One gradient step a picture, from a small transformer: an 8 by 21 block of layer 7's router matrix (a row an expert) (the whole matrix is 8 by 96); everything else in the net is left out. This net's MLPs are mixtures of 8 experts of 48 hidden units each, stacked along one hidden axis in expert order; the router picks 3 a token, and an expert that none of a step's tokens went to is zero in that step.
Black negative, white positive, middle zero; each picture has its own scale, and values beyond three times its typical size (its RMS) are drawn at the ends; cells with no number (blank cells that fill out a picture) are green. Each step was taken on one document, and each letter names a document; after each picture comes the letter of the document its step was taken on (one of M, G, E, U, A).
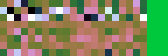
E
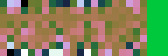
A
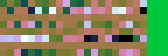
E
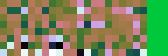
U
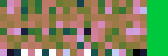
A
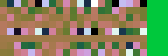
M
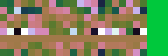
M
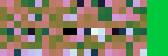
M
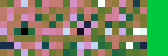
M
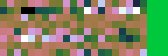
E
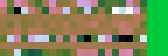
E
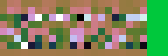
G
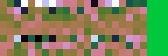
E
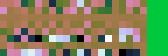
U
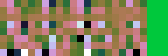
U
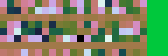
E
